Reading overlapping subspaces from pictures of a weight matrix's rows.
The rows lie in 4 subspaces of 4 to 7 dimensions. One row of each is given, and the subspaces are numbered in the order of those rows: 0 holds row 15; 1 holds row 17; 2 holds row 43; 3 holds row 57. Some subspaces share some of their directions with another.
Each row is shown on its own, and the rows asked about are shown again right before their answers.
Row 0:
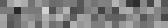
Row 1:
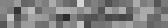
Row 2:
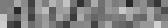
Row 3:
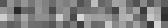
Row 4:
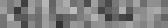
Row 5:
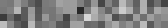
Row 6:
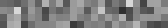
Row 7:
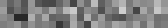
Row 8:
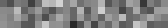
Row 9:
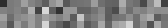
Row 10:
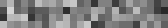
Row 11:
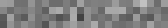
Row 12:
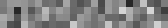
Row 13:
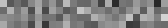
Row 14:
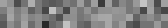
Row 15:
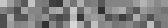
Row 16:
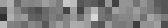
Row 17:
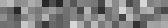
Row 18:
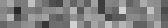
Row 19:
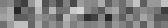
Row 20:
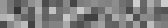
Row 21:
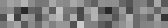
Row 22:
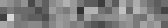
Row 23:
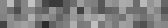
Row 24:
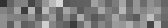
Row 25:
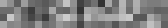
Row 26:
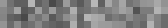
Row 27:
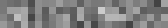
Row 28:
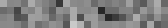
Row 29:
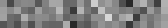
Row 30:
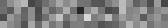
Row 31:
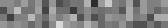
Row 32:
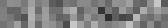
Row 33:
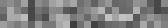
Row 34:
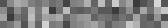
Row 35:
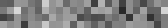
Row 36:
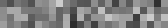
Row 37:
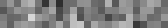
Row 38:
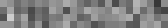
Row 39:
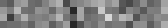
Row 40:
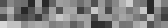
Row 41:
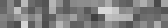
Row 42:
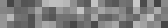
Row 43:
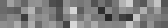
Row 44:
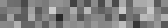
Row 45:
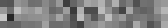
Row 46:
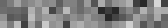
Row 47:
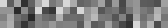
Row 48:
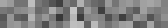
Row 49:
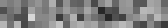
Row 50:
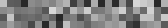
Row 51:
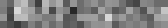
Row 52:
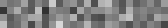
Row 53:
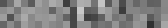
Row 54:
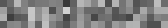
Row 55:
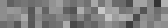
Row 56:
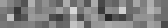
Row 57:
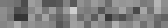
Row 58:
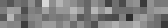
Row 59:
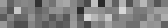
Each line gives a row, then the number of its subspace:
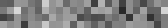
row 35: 1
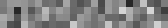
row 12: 1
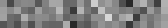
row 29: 2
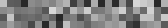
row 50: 0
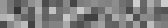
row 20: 3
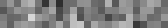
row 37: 0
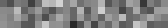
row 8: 1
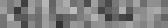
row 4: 0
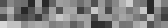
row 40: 3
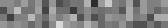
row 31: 0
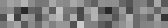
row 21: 2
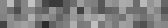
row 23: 1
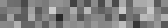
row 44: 0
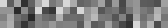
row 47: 0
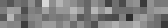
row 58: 1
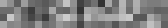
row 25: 3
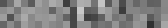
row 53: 3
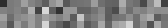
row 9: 0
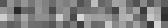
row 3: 1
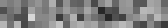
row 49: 0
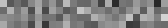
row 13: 0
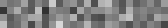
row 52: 0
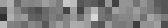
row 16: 3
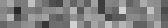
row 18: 1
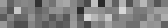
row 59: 3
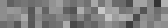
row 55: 2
